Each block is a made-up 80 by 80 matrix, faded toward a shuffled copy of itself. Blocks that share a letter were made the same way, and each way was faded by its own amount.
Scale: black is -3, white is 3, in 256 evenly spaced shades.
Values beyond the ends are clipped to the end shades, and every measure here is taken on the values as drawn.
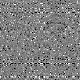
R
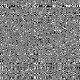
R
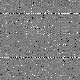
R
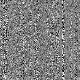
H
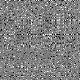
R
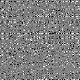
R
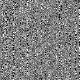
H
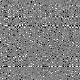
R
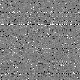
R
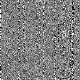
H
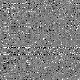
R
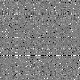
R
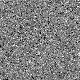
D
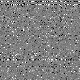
R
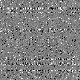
R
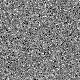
D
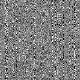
H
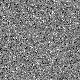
D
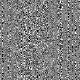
H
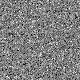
D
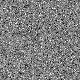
D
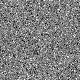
D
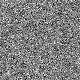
D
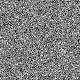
D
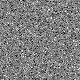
D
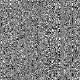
H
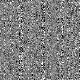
H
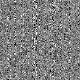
H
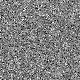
D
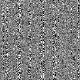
H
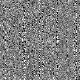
H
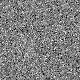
D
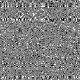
R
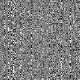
H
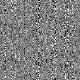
H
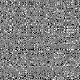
R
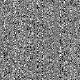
H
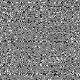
R
